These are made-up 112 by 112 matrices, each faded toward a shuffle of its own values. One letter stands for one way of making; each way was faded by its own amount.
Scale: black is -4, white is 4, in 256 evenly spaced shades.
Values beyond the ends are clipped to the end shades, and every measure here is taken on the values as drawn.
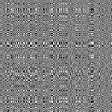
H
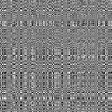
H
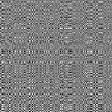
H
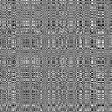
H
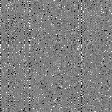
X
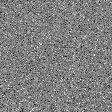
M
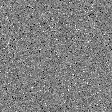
M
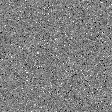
M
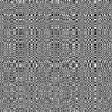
H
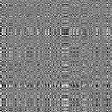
H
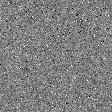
M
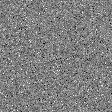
M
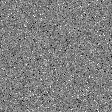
M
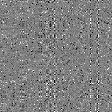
X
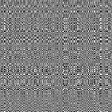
H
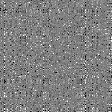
X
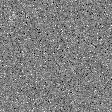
M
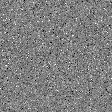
M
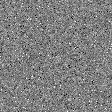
M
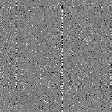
X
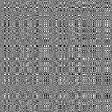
H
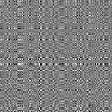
H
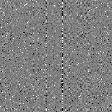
X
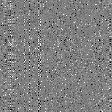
X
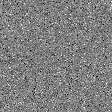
M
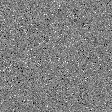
M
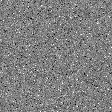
M
